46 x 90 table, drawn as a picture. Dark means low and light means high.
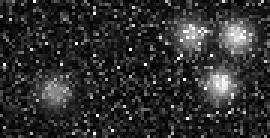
Bumps: four. Mirror symmetry: none. Average level on the scale: 20%. Histogram: skewed, a long tail of high values.
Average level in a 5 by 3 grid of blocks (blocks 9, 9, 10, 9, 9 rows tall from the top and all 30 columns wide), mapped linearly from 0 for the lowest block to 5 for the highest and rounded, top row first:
0 0 1 | 0 0 5 | 1 0 2 | 2 0 2 | 0 0 0
